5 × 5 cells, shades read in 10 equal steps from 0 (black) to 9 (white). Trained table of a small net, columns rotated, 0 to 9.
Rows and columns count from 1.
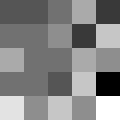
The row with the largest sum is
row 5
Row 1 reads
3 3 4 6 2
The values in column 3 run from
3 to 7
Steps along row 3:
down same up down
